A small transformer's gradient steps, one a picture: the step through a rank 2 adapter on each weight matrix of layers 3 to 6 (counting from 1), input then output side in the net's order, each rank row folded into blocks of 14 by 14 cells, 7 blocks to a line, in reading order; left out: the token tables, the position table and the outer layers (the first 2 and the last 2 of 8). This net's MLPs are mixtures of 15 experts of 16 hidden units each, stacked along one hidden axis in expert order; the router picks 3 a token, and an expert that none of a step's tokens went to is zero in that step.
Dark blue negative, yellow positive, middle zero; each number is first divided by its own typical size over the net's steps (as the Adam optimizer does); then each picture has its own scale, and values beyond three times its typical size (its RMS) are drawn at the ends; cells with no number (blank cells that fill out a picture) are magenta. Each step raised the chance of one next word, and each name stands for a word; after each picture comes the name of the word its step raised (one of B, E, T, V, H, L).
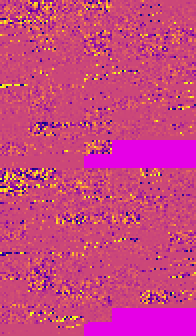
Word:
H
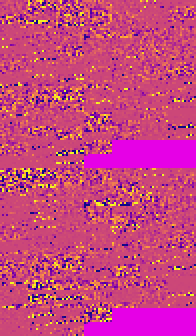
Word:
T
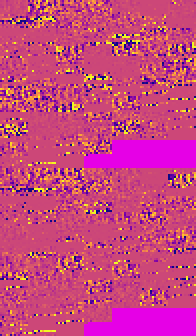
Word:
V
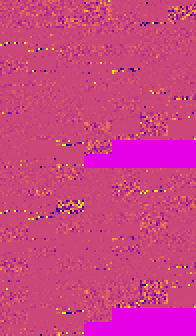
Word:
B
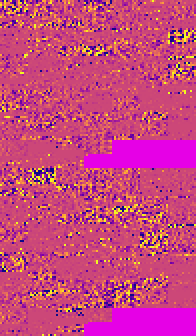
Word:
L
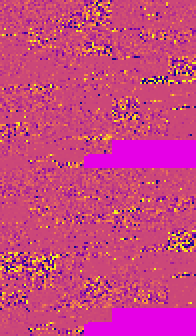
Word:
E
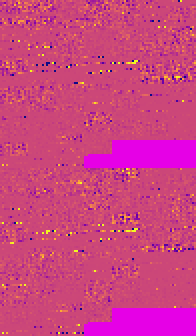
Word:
H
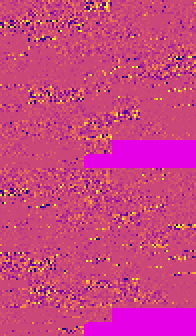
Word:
E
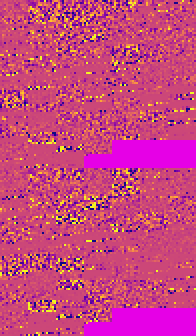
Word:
V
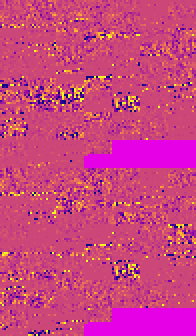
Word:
H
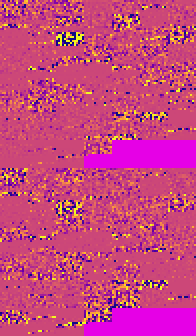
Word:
L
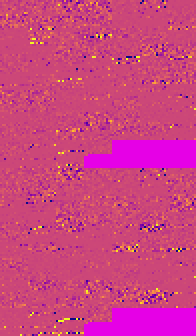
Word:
B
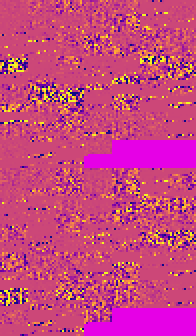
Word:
L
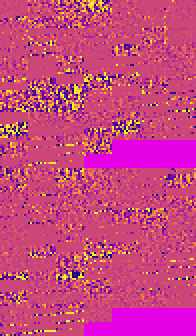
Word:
V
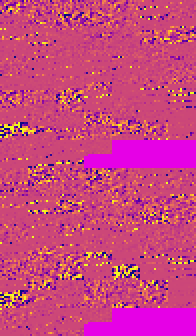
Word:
T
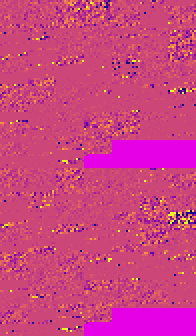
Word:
B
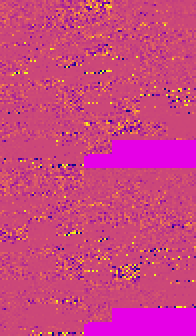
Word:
B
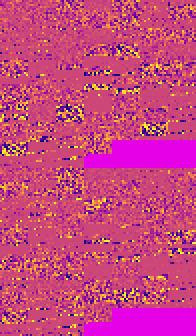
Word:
V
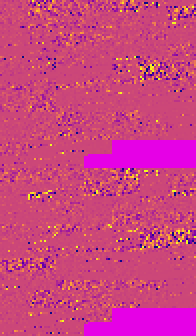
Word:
E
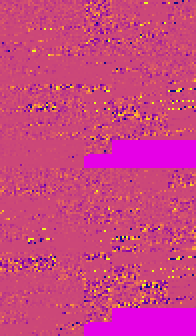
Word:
E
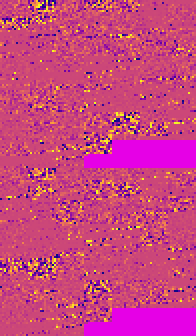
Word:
E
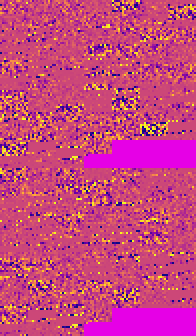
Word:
V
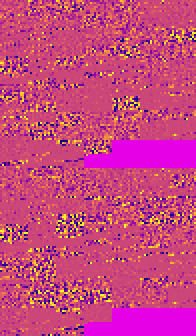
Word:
V
